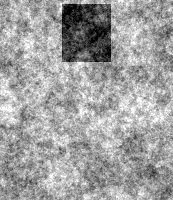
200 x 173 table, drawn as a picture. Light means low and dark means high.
Average level on the scale: 40%. Ninth with the highest average: top middle. Odd patch: higher, in the top middle.
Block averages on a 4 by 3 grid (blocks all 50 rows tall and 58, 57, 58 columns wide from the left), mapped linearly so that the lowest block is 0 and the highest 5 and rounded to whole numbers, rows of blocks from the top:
0 5 1 / 0 1 1 / 0 0 0 / 1 1 1
